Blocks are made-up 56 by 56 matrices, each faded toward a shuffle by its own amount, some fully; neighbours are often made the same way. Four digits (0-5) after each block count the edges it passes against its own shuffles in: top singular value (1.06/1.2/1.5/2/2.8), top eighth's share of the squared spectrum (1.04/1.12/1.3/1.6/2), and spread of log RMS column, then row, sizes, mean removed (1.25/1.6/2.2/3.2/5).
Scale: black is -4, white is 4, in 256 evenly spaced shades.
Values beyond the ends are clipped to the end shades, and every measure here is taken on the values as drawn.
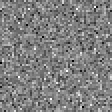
0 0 0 0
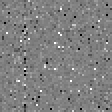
2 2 0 0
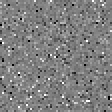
1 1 0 0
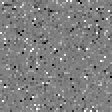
0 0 0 0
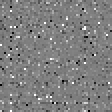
3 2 1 1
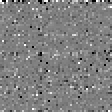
3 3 1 2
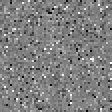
1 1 0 0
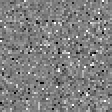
3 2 0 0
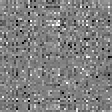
4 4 2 2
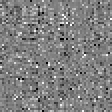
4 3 1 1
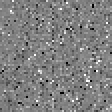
2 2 0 0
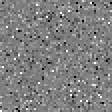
0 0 0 0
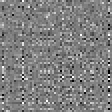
4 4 3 2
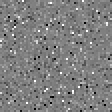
0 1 0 0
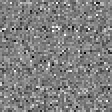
1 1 0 2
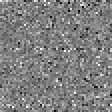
1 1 0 1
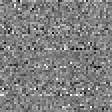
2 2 0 3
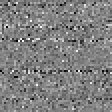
2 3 0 3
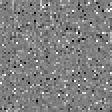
3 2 0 1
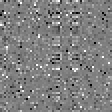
4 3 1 1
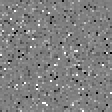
1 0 0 0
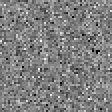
2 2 0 0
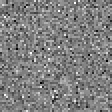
0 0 0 0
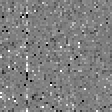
2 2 1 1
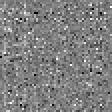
1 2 1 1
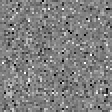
1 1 2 1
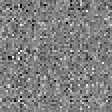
3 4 2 2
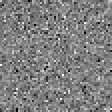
3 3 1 1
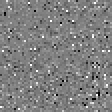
1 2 1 1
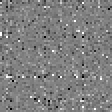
2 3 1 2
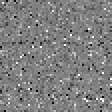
1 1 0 1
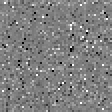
1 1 1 0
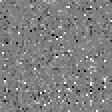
1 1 1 0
